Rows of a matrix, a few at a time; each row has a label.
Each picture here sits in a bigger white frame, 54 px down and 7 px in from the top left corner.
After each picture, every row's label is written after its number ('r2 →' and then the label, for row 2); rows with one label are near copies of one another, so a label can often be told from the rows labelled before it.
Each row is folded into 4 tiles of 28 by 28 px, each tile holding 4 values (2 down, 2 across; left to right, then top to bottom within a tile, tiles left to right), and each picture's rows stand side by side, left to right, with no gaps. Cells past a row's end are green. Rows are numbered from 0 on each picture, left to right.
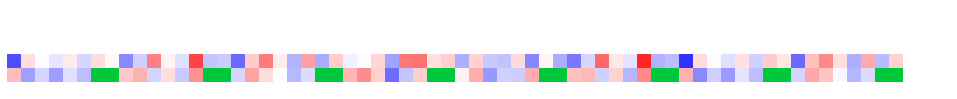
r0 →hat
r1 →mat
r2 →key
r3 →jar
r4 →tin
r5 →mat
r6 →hat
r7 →key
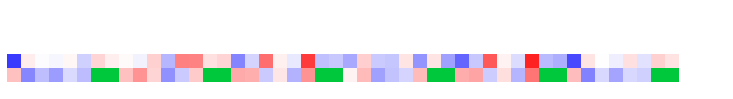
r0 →hat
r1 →jar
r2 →mat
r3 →tin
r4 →mat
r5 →hat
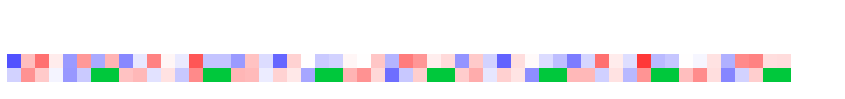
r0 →key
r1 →mat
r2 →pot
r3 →jar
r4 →pot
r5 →mat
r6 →jar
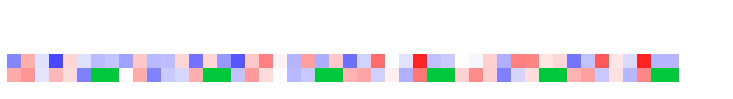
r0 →pot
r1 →tin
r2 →key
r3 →mat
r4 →jar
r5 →mat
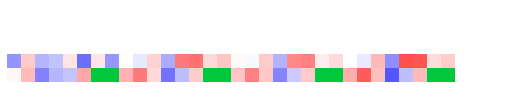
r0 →tin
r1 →jar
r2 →jar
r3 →jar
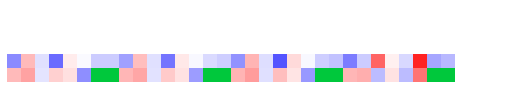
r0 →pot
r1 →pot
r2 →pot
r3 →mat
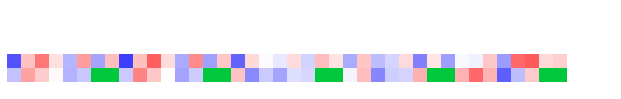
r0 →key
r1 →key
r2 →hat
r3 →tin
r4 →jar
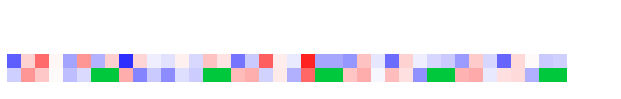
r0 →key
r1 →hat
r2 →mat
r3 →pot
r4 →pot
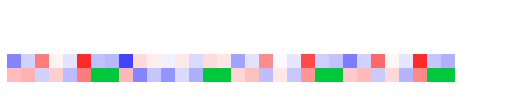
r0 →mat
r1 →hat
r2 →mat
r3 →mat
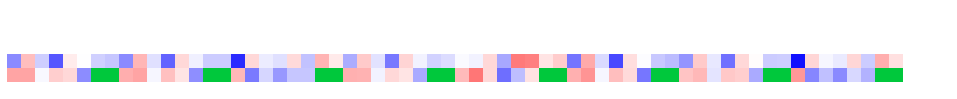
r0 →pot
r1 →pot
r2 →hat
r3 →pot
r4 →jar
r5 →pot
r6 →pot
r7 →hat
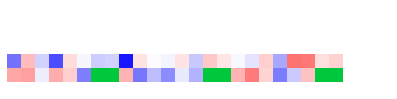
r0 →pot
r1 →hat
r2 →jar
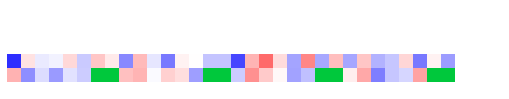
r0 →hat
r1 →pot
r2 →key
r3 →tin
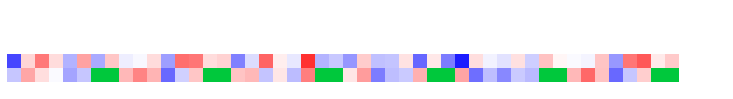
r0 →key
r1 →jar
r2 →mat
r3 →tin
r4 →hat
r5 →jar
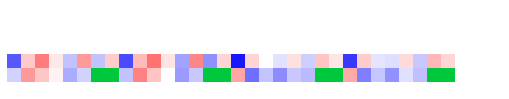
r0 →key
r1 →key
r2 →hat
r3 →hat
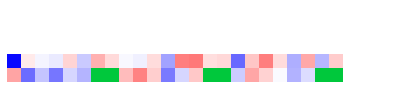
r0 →hat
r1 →jar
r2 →key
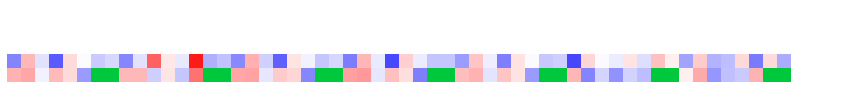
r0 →pot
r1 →mat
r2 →pot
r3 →pot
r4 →pot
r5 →hat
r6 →tin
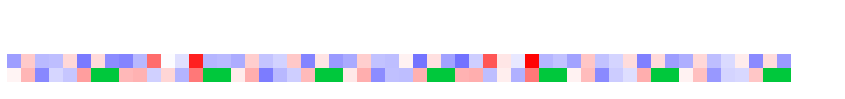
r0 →tin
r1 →mat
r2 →tin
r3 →tin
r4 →mat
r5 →tin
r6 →tin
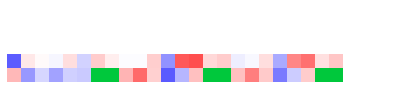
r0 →hat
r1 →jar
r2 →jar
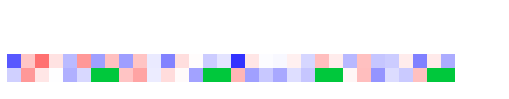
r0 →key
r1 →pot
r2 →hat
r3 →tin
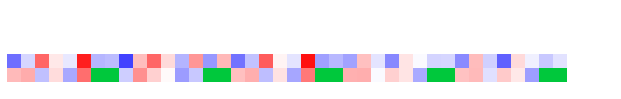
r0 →mat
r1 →key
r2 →mat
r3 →pot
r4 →pot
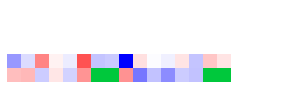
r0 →mat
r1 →hat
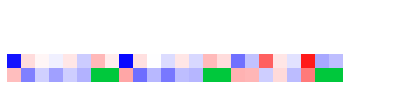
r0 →hat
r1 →hat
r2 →mat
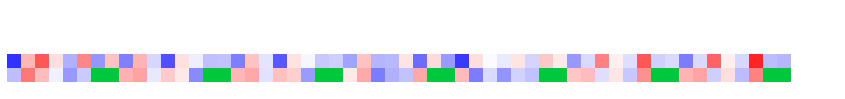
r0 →key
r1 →pot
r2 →pot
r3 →tin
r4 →hat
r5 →mat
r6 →mat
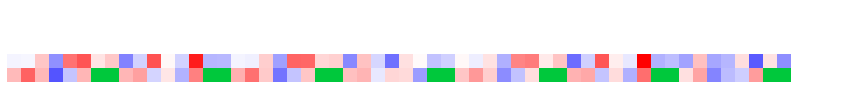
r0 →jar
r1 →mat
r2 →jar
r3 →pot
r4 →jar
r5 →mat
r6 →tin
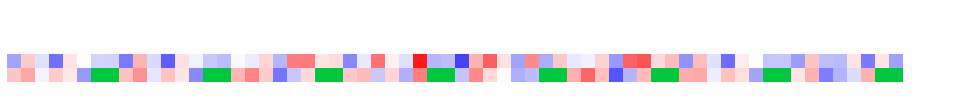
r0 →pot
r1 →pot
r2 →jar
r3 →mat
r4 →key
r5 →jar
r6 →pot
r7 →tin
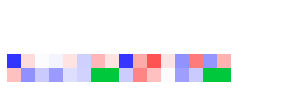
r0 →hat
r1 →key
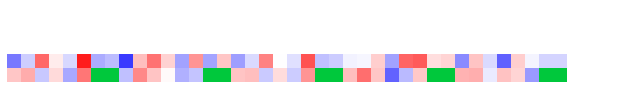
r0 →mat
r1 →key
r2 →mat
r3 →jar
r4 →pot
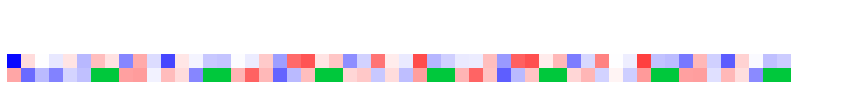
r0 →hat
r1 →pot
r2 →jar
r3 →mat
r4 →jar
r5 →mat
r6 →pot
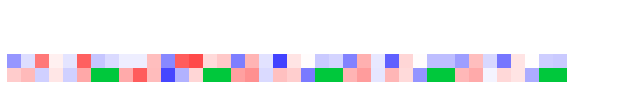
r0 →mat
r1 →jar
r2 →pot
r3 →pot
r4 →pot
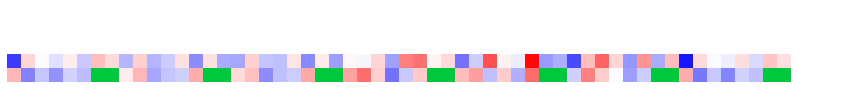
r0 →hat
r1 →tin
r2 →tin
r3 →jar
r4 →mat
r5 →key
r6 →hat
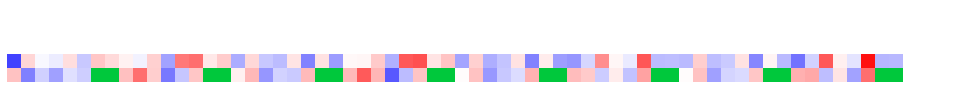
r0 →hat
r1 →jar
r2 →tin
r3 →jar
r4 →tin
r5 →mat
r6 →tin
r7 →mat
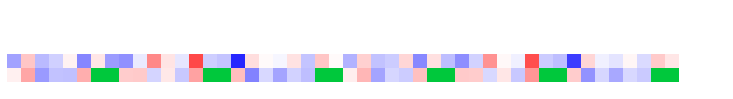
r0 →tin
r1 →mat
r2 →hat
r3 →tin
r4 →mat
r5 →hat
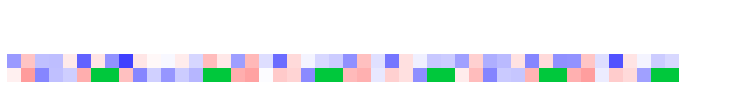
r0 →tin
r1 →hat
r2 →pot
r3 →pot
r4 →tin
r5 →pot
